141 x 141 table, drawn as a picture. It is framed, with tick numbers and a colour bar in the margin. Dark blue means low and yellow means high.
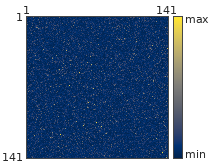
Grain: fine. Slope: none. Stripes: none. Mirror symmetry: none. Seam: none. Average level on the scale: 10%. Histogram: skewed, a long tail of high values.
